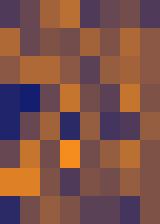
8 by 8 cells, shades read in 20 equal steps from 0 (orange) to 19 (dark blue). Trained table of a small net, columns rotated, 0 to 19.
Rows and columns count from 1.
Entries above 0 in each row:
8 8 8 8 8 7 8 8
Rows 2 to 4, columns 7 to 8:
6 9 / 7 9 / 4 10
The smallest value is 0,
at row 6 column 4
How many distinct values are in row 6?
7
